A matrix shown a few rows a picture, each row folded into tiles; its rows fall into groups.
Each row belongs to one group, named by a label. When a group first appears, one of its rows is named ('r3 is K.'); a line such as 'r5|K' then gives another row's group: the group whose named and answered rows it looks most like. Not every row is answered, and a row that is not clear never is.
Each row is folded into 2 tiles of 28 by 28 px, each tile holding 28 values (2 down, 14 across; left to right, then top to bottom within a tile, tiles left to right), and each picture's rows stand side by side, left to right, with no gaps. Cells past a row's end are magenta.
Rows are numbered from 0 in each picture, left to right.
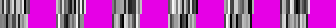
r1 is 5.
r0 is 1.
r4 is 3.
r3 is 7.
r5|3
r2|5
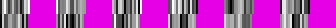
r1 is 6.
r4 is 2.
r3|7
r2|5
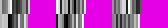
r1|5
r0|5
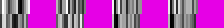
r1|5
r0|3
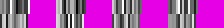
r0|3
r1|2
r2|5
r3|5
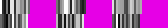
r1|7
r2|6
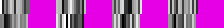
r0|1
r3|1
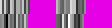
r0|1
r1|2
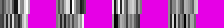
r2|1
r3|6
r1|7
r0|6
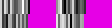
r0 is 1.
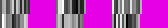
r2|6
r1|3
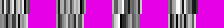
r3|7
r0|1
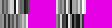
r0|7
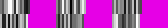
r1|6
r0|7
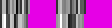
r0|3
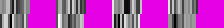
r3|1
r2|6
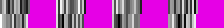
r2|1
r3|5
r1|1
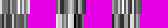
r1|2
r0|6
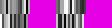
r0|2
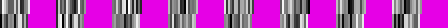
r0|3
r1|3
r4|1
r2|7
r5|7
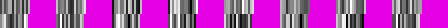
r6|2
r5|2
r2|7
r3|3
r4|6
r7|6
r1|6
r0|5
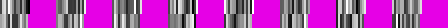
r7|6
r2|3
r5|5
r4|5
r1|5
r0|7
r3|3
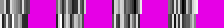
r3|6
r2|3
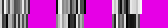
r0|1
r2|6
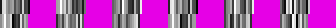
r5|5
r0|7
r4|3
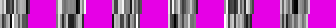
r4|2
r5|6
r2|5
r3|1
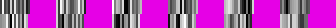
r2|6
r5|2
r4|3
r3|5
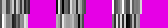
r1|2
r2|6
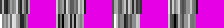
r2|7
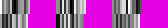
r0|6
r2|7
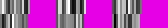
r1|3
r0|2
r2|7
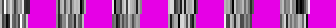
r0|1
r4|2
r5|3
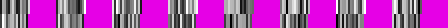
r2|1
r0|3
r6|6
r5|2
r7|2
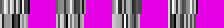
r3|1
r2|2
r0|7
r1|2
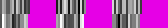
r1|5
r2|1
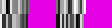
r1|6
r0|2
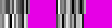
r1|3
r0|2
